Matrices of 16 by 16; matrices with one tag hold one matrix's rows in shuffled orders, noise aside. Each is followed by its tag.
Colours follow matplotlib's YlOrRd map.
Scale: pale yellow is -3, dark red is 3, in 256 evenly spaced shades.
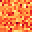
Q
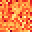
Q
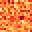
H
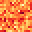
H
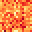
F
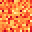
Q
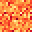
Q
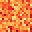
Q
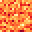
H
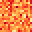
Q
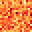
Q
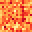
F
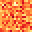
F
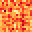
F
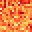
H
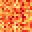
F
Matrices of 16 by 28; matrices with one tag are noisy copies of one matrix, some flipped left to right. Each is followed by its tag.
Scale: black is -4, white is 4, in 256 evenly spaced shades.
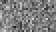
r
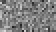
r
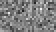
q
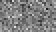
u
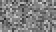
u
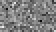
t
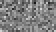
q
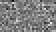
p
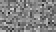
p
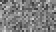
r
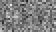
u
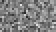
t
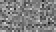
p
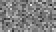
u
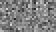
q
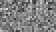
q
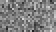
r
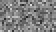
u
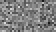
p
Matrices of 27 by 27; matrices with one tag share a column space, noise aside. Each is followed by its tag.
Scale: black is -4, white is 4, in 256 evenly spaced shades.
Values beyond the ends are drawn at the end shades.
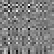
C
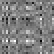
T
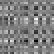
T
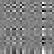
C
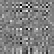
C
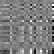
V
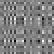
T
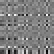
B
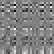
C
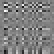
C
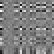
C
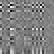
C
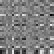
B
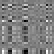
V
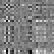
V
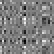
T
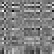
C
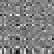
B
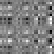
T
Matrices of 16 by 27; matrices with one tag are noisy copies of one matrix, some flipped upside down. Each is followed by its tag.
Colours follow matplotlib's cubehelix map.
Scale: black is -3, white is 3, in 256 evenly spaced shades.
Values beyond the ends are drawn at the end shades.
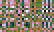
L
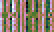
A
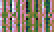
A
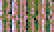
A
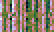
A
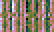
A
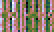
A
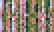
A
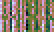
A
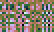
L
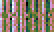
A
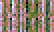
A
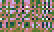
L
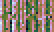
A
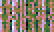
A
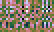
L
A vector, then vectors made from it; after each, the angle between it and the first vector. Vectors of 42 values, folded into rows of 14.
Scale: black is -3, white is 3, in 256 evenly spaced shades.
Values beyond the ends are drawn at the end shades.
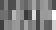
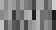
nearly opposite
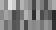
nearly opposite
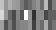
partly opposed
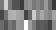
partly aligned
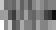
partly opposed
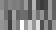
orthogonal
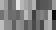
partly opposed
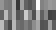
partly opposed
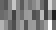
partly opposed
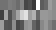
orthogonal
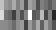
partly opposed
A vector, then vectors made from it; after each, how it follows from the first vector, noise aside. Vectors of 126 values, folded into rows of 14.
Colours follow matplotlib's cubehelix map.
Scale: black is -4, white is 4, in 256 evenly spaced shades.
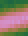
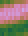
wrapped around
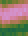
wrapped around
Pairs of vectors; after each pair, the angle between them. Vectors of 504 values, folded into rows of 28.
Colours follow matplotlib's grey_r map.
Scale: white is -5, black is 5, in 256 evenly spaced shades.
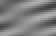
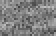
partly opposed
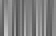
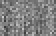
partly opposed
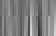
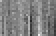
nearly opposite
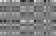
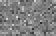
partly aligned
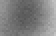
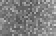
partly aligned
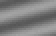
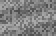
partly opposed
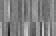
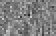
partly opposed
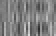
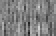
nearly opposite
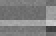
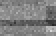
nearly opposite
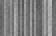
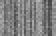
nearly opposite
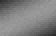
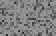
orthogonal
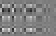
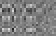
nearly parallel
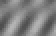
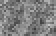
partly opposed
